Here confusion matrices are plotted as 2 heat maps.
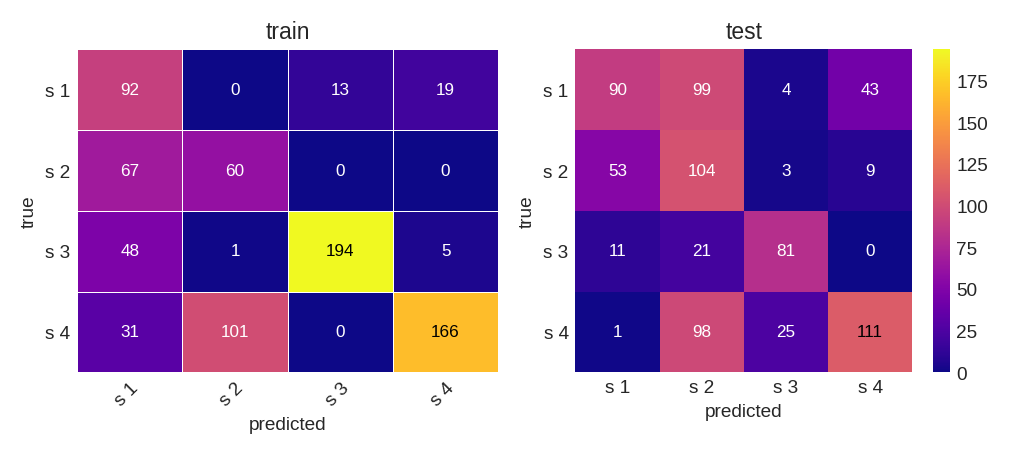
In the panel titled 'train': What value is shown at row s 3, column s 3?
194
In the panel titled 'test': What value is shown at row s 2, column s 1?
53
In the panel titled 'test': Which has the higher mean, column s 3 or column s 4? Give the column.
s 4
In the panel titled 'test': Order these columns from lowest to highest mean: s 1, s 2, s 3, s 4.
s 3, s 1, s 4, s 2
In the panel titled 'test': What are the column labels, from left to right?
s 1, s 2, s 3, s 4
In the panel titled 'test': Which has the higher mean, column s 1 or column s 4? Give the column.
s 4
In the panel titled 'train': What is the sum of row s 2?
127
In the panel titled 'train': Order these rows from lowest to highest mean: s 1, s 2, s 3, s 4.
s 1, s 2, s 3, s 4
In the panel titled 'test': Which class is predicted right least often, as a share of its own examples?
s 1
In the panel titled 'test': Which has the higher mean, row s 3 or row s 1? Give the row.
s 1
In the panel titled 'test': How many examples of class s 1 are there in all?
236
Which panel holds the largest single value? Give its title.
train
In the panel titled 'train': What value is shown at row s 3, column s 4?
5
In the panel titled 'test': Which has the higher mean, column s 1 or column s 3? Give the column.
s 1
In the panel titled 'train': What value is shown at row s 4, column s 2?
101
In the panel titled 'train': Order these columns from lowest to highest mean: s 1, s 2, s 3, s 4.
s 2, s 4, s 3, s 1
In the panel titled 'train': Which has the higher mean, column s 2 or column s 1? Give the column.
s 1
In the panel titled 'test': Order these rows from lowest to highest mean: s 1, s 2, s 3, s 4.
s 3, s 2, s 4, s 1
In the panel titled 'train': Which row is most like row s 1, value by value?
s 2
